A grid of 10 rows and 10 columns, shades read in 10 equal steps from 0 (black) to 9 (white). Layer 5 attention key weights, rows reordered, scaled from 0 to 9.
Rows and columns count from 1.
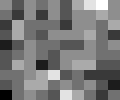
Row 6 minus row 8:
-1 0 0 -2 -5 2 1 3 2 2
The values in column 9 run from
2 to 9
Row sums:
53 42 42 43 37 42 41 40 41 40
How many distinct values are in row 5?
4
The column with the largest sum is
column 8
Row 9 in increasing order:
1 3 3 4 4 4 5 5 6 6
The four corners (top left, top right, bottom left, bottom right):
5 5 0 4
